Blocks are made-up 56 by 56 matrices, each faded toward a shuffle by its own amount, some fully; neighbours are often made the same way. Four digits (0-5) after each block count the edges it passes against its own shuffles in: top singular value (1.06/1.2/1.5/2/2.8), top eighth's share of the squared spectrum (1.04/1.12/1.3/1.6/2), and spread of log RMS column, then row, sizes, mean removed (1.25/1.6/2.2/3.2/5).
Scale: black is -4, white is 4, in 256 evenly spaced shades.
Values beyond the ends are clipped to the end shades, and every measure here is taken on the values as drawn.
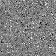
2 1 0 0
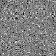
3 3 1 1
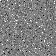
0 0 0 0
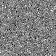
1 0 0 0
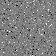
0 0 0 0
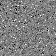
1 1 0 0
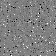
2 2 0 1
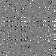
3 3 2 1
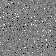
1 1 0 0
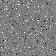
0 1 0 0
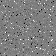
1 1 0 0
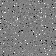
1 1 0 0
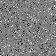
0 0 0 0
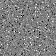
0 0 0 0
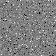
1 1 0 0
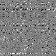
4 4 1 2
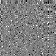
4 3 2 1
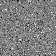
1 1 0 0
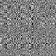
4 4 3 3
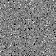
3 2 1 1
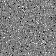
0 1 0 0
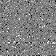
3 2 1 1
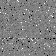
2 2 0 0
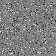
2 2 0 1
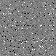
2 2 0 1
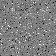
1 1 0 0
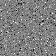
1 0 0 0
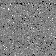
2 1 0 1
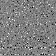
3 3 0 1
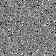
2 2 0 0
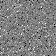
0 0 0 0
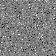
2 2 0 1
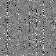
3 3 2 0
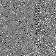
1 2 2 0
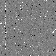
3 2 1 0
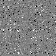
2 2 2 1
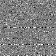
2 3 0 3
